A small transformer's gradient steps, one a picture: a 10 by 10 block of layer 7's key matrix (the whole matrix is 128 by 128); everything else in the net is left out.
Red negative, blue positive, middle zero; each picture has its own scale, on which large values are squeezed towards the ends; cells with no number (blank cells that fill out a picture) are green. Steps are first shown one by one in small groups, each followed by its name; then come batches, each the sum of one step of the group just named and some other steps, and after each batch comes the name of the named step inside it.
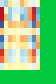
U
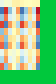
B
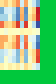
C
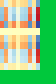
C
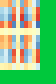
C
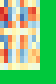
U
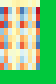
B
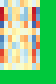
U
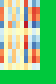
C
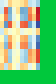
B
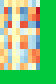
B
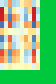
U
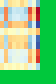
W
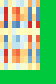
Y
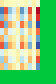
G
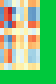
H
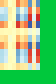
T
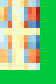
W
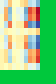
W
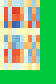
Y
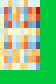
G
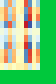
T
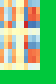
T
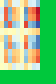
W
